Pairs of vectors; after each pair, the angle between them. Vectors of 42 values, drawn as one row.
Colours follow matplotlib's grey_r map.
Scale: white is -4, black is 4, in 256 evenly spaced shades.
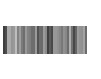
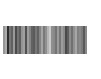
partly opposed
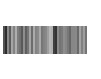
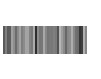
orthogonal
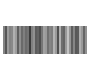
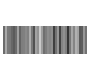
nearly opposite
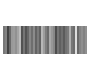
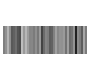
nearly opposite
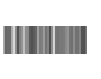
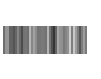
partly opposed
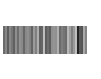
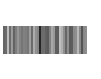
orthogonal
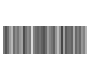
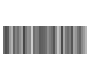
nearly parallel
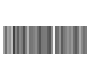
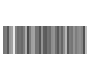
orthogonal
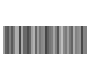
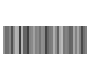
nearly parallel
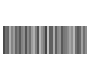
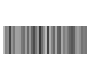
nearly opposite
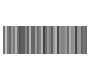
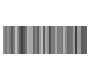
partly aligned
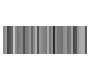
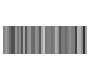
orthogonal
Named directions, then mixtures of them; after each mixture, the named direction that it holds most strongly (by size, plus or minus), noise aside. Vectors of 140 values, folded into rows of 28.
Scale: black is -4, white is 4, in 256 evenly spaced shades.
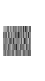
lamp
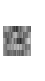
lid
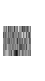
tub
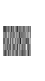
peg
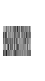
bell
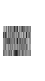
tub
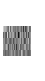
lamp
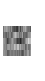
lid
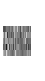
bell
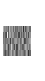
lamp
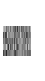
bell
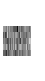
bell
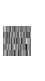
peg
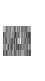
bell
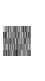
bell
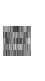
lid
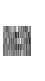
lid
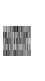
bell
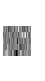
tub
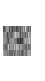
lid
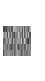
lamp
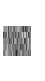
tub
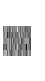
peg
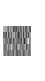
lamp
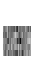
lid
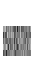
bell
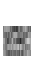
lid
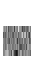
tub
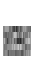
lid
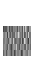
lamp
